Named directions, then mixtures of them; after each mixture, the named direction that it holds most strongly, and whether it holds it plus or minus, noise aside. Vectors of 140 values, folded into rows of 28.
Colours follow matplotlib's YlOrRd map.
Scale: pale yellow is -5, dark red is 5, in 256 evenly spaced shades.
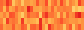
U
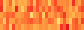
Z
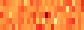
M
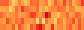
M, plus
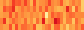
M, minus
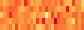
M, minus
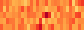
M, plus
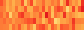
M, plus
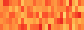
U, plus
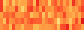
Z, plus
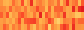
U, minus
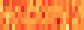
Z, minus
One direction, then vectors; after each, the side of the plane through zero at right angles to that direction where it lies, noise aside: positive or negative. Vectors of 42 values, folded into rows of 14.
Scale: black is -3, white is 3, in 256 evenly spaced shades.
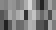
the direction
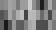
positive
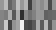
negative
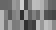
negative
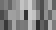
positive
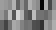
positive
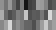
negative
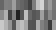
negative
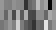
negative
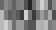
negative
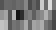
negative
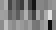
negative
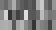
negative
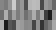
positive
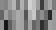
positive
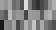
positive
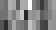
positive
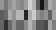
positive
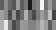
negative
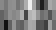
positive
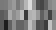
positive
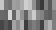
positive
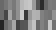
positive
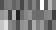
negative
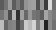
positive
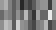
negative
